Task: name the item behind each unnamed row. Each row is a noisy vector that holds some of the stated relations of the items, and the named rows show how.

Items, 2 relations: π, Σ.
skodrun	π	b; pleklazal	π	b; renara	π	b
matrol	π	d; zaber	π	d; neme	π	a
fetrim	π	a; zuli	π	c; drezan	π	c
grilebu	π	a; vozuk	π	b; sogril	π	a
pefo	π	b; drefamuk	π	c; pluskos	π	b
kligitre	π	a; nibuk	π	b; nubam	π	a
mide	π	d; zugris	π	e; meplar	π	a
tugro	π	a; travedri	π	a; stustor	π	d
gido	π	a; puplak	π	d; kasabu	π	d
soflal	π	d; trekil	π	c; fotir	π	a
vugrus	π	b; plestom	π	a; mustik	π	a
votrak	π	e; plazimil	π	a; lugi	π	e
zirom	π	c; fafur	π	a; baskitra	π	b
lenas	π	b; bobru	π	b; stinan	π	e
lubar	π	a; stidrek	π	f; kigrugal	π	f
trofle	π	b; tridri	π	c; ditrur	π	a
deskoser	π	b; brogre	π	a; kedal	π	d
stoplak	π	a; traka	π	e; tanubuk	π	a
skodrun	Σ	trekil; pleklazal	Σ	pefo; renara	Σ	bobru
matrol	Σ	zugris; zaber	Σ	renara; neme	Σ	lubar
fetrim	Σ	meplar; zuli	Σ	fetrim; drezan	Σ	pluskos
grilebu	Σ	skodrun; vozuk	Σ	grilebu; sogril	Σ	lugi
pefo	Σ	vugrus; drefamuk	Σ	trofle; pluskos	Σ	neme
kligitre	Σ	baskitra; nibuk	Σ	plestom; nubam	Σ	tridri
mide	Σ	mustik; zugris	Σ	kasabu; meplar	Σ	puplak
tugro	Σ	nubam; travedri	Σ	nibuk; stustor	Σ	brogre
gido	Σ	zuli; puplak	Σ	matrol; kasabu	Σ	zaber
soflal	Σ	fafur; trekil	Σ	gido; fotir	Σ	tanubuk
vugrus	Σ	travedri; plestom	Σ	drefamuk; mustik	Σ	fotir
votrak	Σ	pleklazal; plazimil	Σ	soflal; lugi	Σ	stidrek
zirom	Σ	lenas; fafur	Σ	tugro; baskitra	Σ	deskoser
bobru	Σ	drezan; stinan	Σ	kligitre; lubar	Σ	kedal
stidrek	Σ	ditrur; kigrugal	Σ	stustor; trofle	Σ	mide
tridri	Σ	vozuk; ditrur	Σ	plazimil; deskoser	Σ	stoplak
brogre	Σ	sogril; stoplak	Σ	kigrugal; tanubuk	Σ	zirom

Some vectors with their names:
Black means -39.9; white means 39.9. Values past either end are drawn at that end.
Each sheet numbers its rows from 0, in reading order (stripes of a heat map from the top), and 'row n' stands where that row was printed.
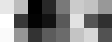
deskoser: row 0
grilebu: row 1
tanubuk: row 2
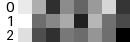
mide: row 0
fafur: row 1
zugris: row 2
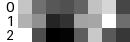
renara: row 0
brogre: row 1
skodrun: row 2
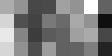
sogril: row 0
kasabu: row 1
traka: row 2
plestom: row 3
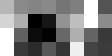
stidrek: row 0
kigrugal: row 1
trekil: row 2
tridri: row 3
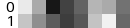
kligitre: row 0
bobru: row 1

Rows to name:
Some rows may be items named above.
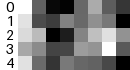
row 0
trekil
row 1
zugris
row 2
stoplak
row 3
sogril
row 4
puplak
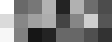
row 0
fafur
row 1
plazimil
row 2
zuli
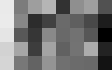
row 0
soflal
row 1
fetrim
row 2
matrol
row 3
drefamuk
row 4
nibuk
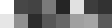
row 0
nubam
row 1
stinan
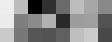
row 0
baskitra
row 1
soflal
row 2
renara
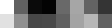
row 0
trekil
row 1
kedal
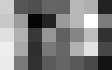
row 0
zaber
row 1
stustor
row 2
trofle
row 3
mustik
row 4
meplar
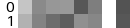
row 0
ditrur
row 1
lugi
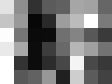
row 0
stinan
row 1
stustor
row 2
gido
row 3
kligitre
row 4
vozuk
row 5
tugro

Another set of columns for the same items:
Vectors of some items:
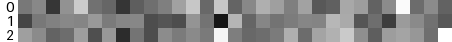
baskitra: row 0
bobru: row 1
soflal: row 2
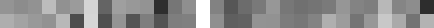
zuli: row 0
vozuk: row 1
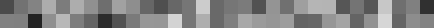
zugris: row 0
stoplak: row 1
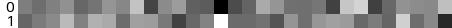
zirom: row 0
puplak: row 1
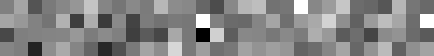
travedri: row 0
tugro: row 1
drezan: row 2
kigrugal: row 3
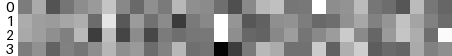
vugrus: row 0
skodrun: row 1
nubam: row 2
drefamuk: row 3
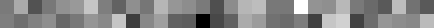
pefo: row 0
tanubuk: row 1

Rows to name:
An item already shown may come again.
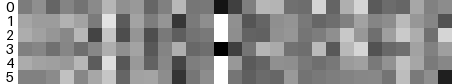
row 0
drefamuk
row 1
trekil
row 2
tridri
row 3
trofle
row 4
grilebu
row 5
fetrim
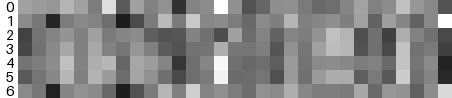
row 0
trekil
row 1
sogril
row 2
renara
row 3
kasabu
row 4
meplar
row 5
matrol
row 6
brogre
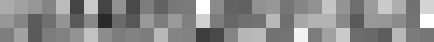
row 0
tridri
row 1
plazimil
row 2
nibuk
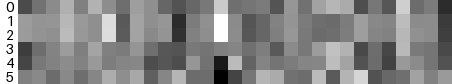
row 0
zugris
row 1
gido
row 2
gido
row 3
zaber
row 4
bobru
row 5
trofle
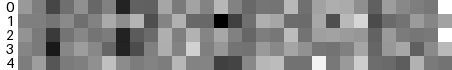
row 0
ditrur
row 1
mide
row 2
stidrek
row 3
stustor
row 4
nibuk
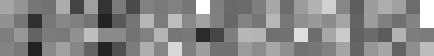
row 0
fafur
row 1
lugi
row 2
plestom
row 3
stustor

